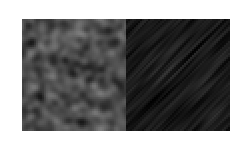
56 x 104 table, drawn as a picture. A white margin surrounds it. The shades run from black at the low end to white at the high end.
The table splits into one row of 2 panels. Panel 1,1: low, blotchy. Panel 1,2: very low, slanting up to the right, faint in contrast.
